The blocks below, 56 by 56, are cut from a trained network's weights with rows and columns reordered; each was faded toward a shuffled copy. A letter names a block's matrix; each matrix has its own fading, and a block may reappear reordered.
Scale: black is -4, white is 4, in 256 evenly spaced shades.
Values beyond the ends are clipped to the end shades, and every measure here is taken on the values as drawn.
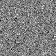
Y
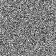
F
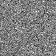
F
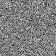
F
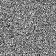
F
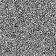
F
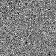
Y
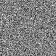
F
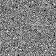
Y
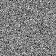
F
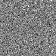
Y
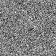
F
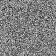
F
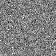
Y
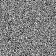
F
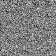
F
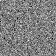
Y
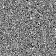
Y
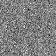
Y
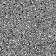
Y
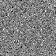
Y
